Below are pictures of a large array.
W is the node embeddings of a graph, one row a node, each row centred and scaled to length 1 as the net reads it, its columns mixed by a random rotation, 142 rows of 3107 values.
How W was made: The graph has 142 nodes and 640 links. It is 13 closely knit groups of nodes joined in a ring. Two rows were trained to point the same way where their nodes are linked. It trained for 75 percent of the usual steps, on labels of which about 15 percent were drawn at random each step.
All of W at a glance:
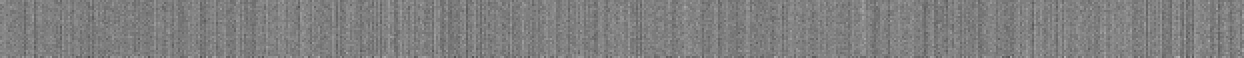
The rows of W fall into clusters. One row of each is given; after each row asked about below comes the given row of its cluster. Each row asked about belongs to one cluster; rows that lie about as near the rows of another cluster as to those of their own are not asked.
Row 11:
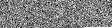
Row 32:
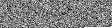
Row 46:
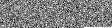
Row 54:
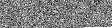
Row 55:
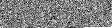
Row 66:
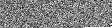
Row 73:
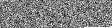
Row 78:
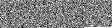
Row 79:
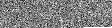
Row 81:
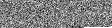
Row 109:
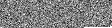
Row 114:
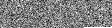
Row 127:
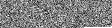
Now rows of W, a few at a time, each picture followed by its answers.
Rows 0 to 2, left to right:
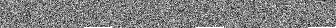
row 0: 109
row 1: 79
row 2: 127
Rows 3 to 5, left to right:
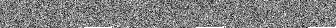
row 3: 73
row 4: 54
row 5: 78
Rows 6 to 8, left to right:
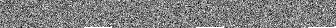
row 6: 66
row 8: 73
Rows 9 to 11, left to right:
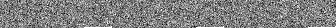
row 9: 73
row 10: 32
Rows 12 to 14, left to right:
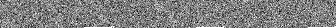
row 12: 127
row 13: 66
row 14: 11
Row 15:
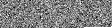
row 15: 127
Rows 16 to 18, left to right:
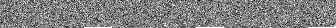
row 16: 46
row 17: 114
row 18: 127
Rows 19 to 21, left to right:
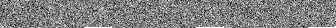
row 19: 114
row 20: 114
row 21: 81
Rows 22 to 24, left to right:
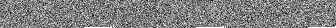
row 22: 109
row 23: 114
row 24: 32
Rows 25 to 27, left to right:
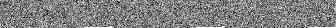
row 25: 73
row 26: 73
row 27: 79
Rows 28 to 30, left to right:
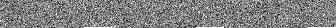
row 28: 55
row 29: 55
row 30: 11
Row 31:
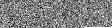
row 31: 46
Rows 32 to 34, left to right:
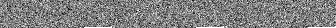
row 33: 46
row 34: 55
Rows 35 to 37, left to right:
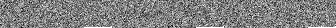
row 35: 66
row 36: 78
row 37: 46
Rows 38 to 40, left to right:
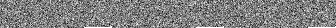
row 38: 109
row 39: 73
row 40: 46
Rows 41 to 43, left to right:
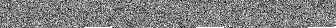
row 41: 32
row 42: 114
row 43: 54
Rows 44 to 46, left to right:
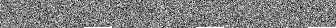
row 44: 127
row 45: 127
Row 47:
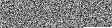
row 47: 79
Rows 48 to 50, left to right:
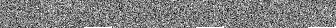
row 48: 127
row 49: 32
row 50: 114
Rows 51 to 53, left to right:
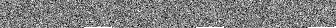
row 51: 78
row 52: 46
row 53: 114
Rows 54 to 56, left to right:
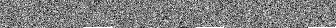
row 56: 46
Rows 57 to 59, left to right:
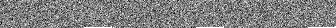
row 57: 11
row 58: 32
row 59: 11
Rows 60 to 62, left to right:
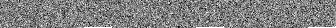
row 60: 73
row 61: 46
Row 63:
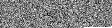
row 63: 73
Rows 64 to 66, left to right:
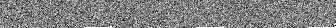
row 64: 109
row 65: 55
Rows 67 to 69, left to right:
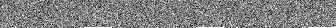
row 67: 54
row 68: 78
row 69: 73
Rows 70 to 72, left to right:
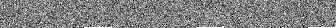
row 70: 46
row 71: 54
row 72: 78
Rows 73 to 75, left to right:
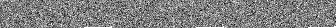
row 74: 79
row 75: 109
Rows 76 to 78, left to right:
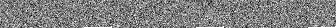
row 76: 66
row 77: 54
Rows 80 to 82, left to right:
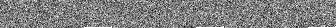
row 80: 11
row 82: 81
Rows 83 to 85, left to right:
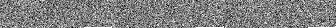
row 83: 54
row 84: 79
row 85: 46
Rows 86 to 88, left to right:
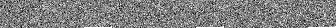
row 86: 66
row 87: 32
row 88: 127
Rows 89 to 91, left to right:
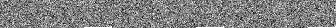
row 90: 127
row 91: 79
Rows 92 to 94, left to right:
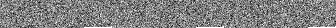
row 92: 127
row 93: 109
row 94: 78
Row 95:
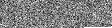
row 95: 54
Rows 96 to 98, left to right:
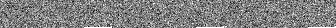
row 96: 66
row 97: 127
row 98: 66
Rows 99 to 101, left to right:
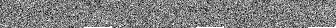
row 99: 54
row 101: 114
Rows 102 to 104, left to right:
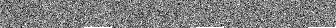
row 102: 66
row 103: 73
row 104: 78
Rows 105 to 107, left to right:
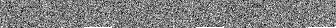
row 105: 66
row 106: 79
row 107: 66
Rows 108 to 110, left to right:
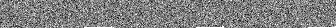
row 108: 46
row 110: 73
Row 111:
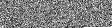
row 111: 55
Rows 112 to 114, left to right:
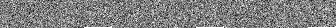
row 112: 81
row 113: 46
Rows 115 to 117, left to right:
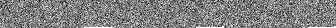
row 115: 66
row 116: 109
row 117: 73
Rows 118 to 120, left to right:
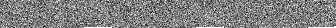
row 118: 11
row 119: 54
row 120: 32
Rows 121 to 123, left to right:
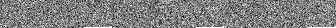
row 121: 54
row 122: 114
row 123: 66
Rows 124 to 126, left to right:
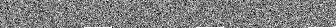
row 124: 11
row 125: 127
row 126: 73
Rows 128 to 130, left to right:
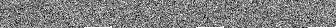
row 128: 114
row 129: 109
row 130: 114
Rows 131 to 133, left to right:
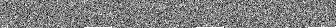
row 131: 81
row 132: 55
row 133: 46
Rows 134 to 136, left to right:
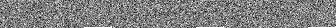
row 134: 11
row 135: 32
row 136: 54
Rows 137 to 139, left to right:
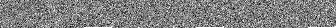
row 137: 127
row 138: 79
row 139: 109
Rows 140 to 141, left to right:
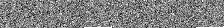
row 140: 78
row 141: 78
